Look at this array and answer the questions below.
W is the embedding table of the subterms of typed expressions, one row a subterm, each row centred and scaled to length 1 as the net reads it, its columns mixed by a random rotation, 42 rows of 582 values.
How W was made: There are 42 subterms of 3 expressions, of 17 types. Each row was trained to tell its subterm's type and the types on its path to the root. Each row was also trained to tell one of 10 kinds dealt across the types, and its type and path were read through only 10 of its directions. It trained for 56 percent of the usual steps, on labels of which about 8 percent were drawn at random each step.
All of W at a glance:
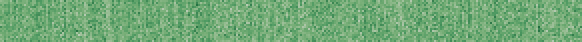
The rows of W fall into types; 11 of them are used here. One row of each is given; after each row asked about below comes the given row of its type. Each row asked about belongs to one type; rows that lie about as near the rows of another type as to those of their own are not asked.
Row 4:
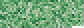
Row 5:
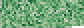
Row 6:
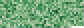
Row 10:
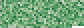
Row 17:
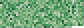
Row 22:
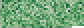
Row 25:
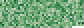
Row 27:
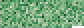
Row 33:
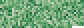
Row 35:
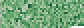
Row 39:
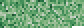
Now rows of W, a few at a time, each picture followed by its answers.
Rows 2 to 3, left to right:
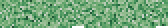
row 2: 27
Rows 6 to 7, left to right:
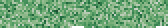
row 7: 4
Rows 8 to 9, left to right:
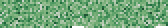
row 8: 10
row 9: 33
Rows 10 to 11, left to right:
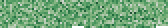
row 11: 5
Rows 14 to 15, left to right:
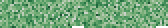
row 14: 5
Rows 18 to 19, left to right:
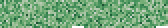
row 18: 10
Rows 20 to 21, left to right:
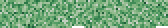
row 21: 10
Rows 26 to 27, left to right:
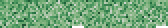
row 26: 27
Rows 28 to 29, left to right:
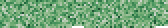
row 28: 25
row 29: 6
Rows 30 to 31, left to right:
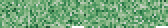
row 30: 6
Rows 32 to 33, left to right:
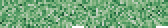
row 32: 25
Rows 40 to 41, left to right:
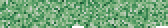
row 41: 25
